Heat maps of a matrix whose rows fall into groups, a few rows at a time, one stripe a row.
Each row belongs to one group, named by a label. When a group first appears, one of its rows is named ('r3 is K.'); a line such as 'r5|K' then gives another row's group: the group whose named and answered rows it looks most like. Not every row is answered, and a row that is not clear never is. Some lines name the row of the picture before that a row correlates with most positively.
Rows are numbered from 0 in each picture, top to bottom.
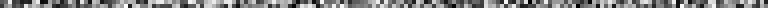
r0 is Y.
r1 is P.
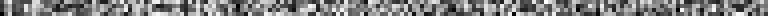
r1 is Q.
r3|Y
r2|P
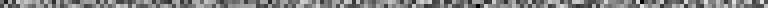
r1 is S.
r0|P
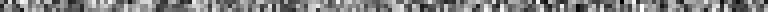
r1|Q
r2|Q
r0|P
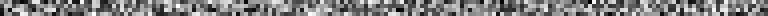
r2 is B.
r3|Q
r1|B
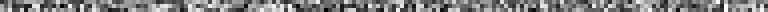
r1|Y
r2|Y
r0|Q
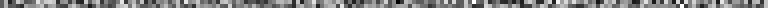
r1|S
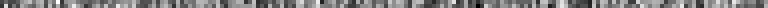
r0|S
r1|S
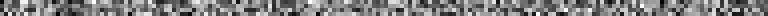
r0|Q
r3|P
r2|B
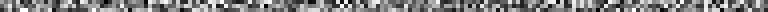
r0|Y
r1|B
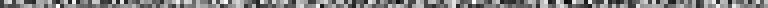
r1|S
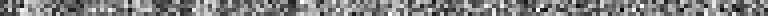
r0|P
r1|Q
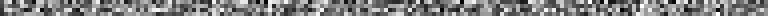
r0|B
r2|Y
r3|Q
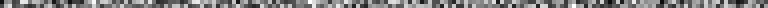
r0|Q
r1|B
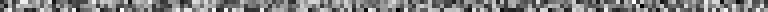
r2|B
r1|P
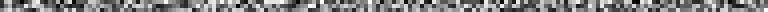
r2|B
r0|Y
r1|Q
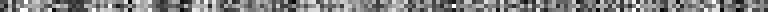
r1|Q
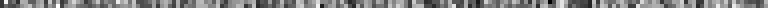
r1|S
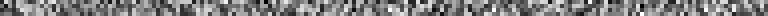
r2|S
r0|B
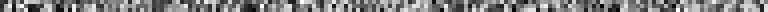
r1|B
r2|B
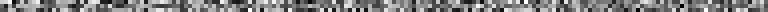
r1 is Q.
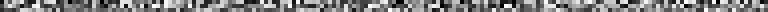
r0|B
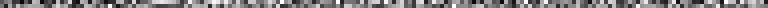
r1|Q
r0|Y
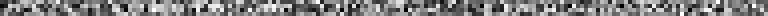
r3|S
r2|Y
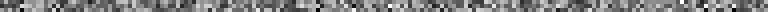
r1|S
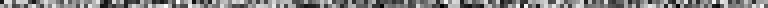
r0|B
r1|Y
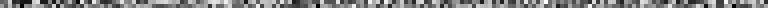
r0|Y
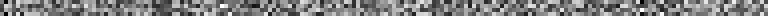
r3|P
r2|Q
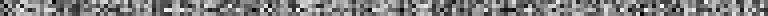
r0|P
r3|P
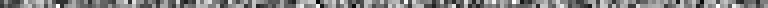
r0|S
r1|S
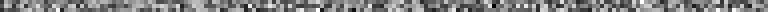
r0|Q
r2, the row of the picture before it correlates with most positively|1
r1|Y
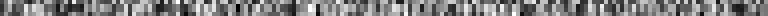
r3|S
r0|B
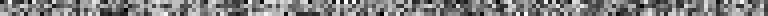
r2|Y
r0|Y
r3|Y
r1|P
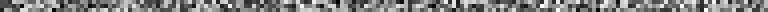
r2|P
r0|B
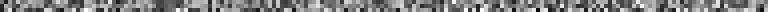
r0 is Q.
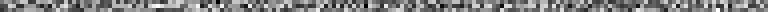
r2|Q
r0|B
